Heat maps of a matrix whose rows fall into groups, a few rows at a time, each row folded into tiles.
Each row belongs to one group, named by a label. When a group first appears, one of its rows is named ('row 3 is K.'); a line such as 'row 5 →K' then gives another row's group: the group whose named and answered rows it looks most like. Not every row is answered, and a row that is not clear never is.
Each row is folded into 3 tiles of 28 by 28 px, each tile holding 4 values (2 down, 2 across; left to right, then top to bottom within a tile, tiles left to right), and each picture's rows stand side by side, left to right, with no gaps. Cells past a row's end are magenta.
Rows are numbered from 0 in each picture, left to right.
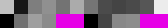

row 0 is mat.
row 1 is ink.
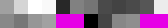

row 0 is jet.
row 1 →ink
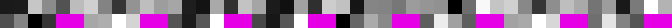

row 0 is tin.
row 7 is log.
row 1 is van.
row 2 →ink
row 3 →ink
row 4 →mat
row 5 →log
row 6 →van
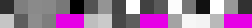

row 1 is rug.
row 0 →rug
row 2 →van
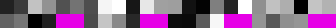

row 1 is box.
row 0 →tin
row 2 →ink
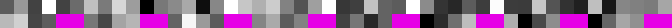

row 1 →jet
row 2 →log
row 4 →tin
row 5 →ink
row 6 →jet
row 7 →mat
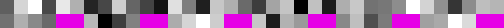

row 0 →box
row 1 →jet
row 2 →van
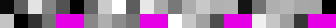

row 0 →jet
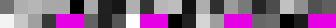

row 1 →ink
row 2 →mat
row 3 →tin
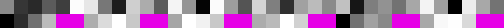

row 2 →van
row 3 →van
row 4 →mat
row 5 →van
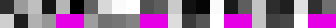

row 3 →ink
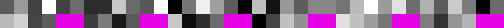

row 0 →rug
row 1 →tin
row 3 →mat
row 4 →box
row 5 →jet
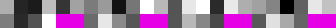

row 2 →box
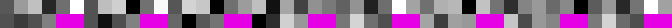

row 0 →tin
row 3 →mat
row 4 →log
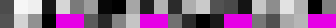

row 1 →ink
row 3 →jet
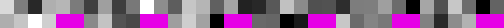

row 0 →van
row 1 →log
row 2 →box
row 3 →tin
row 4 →rug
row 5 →jet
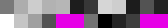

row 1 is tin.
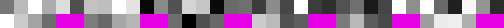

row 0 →box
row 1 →jet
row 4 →log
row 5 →van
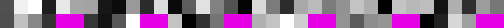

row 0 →box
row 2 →jet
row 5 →mat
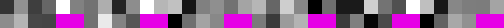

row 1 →log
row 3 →jet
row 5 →mat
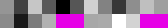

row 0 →jet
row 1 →van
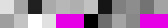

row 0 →van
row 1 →mat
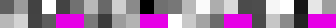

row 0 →rug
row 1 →jet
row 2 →box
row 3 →box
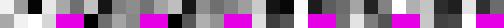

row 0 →van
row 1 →mat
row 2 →mat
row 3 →ink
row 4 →log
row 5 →ink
